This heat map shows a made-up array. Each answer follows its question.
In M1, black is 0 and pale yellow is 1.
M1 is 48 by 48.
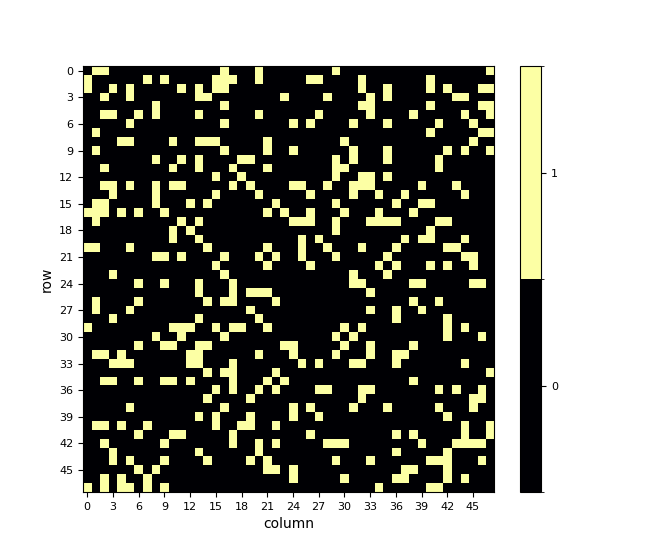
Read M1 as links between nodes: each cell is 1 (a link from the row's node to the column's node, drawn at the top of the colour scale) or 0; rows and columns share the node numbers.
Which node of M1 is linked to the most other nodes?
node 13
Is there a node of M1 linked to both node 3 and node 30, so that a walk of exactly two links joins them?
no
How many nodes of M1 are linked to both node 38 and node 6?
8
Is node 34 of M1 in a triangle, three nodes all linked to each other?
no
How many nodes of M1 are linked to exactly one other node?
0
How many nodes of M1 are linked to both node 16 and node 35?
6
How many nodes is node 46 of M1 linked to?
9
